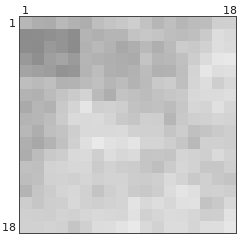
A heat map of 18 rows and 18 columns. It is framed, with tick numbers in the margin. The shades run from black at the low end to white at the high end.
Grain: blotchy. Odd patch: lower, in the top left. Ninth with the lowest average: top left. Slope: up to the bottom right. Mirror symmetry: none.
